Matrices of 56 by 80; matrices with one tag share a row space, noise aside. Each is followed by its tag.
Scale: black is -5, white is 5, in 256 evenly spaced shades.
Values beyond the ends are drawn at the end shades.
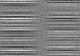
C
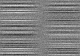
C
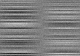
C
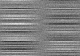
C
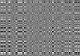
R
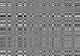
R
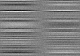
C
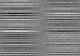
C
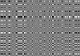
R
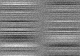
C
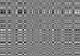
R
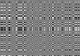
R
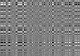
R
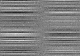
C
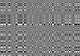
R
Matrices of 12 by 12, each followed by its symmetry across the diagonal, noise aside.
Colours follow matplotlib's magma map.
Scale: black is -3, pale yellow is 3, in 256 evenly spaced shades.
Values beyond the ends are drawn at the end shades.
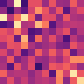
symmetric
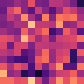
neither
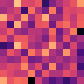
symmetric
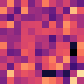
symmetric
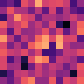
symmetric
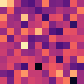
neither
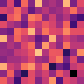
symmetric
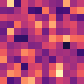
neither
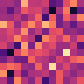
symmetric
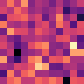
neither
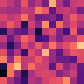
neither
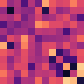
symmetric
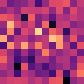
neither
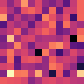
neither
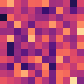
neither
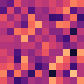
symmetric
